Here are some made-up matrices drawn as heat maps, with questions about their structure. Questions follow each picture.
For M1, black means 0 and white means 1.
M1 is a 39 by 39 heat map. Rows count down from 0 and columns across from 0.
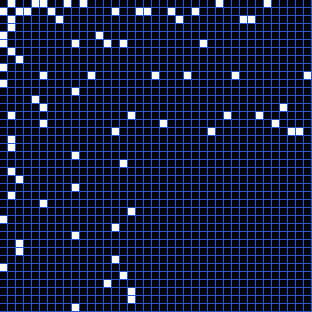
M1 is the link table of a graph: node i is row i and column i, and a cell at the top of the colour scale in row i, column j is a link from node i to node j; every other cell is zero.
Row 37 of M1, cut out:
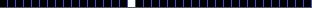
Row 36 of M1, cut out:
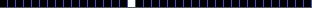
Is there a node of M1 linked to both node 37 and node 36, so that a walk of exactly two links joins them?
yes
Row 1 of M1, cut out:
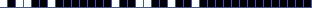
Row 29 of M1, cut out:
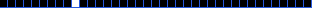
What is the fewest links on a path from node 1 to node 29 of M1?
4
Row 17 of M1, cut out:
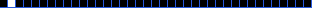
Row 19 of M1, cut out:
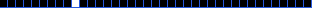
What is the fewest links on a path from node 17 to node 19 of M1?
5
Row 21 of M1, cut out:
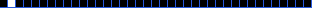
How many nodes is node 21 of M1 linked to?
1
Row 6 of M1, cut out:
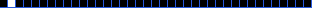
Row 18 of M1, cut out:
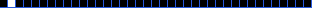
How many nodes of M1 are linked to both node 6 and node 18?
1
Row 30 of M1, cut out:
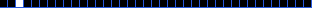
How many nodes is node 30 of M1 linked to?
1
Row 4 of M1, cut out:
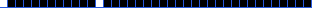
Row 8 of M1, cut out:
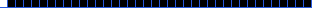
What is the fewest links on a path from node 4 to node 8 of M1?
2
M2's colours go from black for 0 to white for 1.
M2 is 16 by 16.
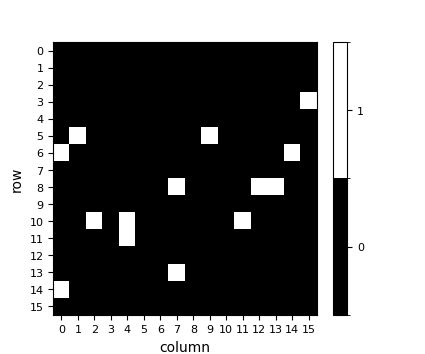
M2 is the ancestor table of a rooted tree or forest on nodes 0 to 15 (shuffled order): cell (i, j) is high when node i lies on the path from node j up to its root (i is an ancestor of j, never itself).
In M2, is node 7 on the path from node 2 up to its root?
no
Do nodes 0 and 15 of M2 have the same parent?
no
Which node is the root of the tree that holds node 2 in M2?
10
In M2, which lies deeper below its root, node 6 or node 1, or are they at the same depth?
node 1
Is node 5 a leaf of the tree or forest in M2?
no
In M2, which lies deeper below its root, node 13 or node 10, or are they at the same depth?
node 13
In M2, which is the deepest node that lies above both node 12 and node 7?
8
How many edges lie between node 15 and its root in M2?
1
